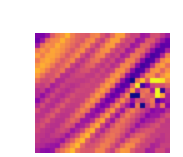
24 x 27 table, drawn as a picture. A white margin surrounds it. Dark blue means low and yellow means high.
The grain runs diagonally up to the right. In the middle right lies a patch that is rougher than the rest. The histogram is bell-shaped. The middle right is the roughest part. The halves do not mirror each other.
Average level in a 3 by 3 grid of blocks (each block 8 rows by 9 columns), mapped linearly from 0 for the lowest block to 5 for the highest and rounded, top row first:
5 3 0 / 1 2 1 / 1 3 1
